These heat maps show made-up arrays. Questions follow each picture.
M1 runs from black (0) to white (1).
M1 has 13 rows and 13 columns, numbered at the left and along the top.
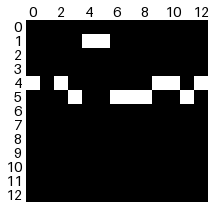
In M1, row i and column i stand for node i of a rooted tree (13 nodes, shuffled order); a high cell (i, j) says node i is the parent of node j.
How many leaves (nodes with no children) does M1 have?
10
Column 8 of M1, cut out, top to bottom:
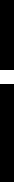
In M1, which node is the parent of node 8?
5
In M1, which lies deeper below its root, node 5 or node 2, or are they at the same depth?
node 2
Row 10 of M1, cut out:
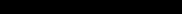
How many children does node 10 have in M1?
0
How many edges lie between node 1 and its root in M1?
0
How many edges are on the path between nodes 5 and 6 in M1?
1
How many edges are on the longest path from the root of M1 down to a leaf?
2
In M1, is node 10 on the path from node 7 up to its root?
no
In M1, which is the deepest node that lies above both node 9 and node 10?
4
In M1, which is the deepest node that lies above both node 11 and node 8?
5
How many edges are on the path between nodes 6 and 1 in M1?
2
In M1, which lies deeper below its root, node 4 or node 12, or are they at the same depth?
node 12
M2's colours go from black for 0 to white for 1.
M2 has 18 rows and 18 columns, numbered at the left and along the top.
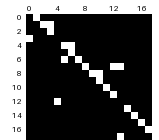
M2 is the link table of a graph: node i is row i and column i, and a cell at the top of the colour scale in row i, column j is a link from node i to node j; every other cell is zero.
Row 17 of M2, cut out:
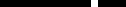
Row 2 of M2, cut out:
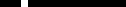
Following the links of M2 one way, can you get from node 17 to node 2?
no
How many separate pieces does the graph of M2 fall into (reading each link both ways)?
2
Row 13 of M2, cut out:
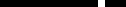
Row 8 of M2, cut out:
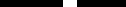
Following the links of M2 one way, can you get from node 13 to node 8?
no
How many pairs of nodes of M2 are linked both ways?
1
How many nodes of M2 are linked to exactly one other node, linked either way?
0
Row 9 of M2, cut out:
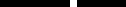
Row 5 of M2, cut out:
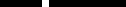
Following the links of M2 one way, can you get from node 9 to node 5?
yes
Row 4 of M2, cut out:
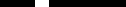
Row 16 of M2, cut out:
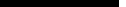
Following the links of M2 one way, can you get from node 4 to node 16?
yes
